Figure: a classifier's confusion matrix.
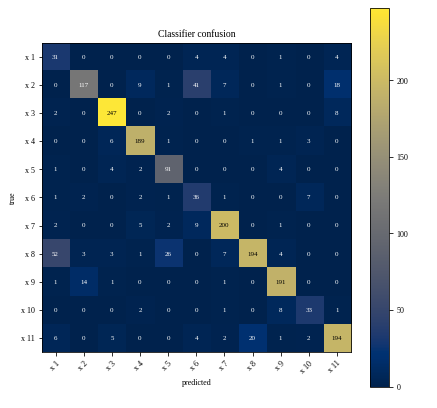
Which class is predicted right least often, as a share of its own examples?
x 2
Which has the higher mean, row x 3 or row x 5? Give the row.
x 3
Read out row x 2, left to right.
0 117 0 9 1 41 7 0 1 0 18
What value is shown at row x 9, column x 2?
14
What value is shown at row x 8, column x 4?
1
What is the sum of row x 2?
194
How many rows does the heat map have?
11
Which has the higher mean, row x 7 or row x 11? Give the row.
x 11
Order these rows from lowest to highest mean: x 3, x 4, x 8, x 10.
x 10, x 4, x 3, x 8
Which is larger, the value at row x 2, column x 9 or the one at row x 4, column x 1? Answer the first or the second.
the first
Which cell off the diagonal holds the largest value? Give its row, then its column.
x 8, x 1
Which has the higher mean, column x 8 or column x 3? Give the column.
x 3
